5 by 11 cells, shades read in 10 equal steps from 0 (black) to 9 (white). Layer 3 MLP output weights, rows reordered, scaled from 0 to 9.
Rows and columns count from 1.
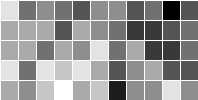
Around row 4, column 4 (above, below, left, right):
6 9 8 8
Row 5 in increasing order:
1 5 5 5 5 6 6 7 7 8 9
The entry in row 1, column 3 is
5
